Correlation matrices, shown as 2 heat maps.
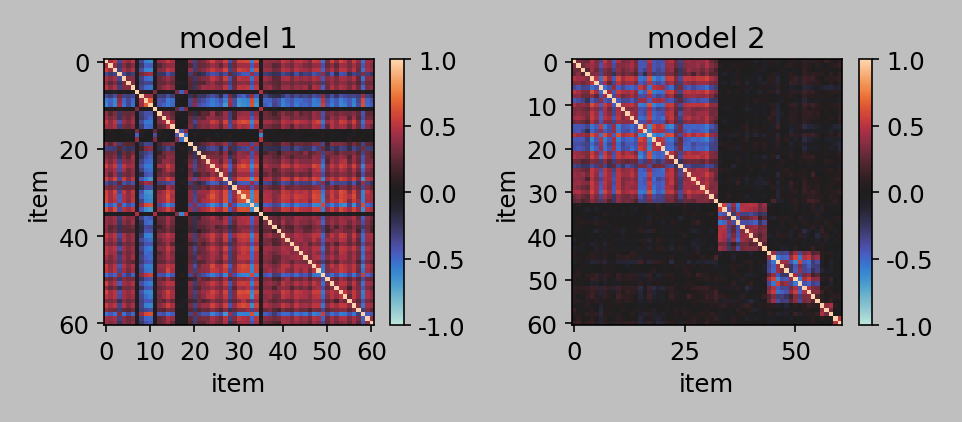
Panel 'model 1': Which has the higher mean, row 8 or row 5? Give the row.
5
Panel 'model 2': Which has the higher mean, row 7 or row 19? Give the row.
7
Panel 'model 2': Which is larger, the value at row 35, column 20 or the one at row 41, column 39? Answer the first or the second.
the second
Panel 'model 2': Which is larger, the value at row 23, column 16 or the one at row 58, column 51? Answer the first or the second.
the second
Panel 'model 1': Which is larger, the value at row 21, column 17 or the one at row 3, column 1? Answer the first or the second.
the first
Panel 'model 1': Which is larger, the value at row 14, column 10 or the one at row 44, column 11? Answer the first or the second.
the second
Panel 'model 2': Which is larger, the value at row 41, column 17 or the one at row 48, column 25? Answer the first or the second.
the second
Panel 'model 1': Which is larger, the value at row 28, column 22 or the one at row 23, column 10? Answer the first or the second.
the first
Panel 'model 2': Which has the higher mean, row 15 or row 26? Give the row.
26
